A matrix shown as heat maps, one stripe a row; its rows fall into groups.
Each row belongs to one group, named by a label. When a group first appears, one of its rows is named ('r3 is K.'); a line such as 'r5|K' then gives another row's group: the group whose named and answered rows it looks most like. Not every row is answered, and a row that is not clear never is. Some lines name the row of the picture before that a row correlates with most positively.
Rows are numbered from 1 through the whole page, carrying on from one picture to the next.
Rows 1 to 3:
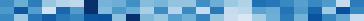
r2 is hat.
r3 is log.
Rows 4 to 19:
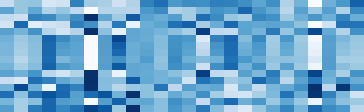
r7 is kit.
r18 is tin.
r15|log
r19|log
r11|tin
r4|kit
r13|tin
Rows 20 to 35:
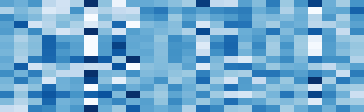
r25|tin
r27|tin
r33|log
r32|tin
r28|log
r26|tin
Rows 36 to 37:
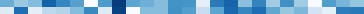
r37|kit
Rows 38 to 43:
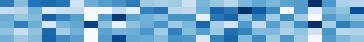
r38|log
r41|hat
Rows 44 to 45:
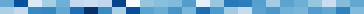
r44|kit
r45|log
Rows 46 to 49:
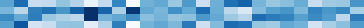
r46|kit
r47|log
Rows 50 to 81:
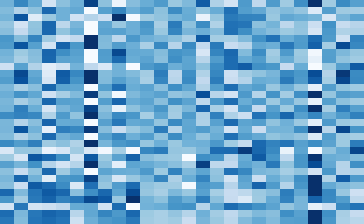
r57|tin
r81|log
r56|hat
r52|kit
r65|hat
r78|log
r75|hat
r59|kit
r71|kit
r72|log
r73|hat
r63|hat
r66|hat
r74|tin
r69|tin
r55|hat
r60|hat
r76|log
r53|tin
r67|tin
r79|kit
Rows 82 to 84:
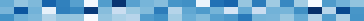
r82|tin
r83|hat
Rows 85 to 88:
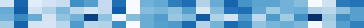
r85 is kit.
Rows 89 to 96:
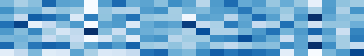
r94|kit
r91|log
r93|hat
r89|tin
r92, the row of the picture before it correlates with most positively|88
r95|log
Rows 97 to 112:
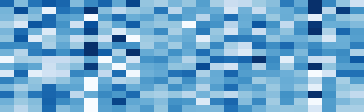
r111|tin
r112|tin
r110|log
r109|tin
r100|log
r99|tin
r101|hat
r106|hat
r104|log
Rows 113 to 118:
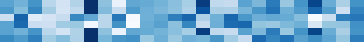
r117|hat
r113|hat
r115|kit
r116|kit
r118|hat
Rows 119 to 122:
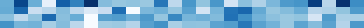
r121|tin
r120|kit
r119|hat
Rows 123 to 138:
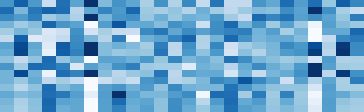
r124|log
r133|hat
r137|tin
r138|tin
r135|tin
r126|tin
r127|kit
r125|hat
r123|hat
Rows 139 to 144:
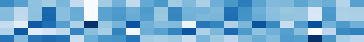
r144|log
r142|log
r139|kit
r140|tin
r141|tin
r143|kit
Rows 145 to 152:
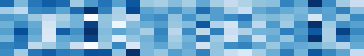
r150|hat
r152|log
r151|kit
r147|kit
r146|log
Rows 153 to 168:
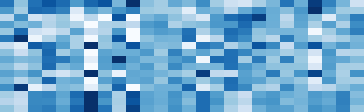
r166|log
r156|kit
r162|tin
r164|tin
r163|hat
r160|tin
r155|kit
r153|log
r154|log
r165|kit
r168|log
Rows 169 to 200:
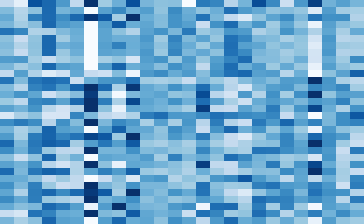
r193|log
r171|log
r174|tin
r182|hat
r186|hat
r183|log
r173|kit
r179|kit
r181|log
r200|tin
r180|log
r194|kit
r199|log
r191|tin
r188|log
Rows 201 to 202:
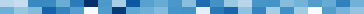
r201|log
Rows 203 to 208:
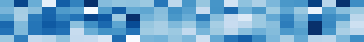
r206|log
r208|kit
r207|log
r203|hat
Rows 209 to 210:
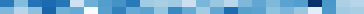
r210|tin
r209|log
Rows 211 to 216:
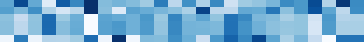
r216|kit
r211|hat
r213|tin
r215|tin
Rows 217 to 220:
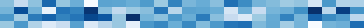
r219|log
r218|hat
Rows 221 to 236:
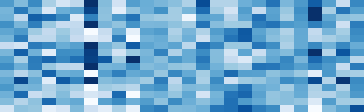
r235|tin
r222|hat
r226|kit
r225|kit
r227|log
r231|tin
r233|kit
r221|hat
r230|hat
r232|hat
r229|log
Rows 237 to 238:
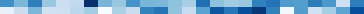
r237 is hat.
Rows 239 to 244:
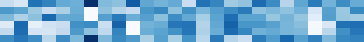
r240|kit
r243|kit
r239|log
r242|kit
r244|hat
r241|tin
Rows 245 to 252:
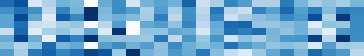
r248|kit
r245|kit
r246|hat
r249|kit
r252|log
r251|tin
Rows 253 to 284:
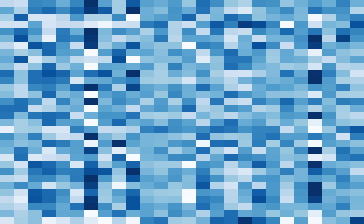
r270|tin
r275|kit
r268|kit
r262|tin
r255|kit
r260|tin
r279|hat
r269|log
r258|hat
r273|tin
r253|log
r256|kit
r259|log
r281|log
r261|kit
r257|hat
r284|kit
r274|hat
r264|log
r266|tin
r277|log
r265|log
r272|hat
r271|kit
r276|log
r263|log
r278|log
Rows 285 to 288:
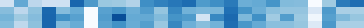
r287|tin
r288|tin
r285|kit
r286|tin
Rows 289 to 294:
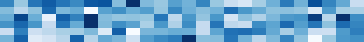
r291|hat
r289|log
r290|tin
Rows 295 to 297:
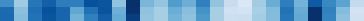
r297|log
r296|log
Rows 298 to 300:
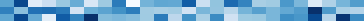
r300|hat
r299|log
